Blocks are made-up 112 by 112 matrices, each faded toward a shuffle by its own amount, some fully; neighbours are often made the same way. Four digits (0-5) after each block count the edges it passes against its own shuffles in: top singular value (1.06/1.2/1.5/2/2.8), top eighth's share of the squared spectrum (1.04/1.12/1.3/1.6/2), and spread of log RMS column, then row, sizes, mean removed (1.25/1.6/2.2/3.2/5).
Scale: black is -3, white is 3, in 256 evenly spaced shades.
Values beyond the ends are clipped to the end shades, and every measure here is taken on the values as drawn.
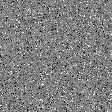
1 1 0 0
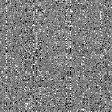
4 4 3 1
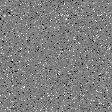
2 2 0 0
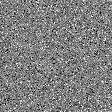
0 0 0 0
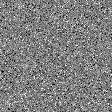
1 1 0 0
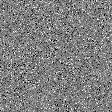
0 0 0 0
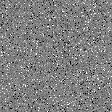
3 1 1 0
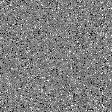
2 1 1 1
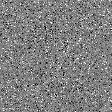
1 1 1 1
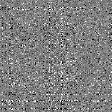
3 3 3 3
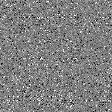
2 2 1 2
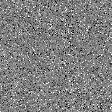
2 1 1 1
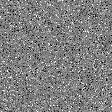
1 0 1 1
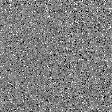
2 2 2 2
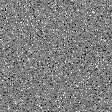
0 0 0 0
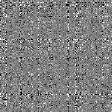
3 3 4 4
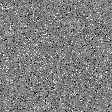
0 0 0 0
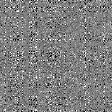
3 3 4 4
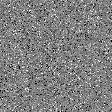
1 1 1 0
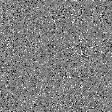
1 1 2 2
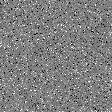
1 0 0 0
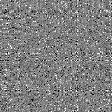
4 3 2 2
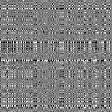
5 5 4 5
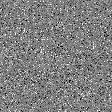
2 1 0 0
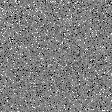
1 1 0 0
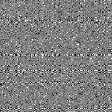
5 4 2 3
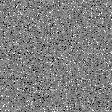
3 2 0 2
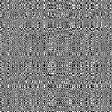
5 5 4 4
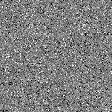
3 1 0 0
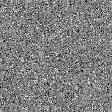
3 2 0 0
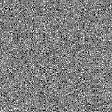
4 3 2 2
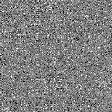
4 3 1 1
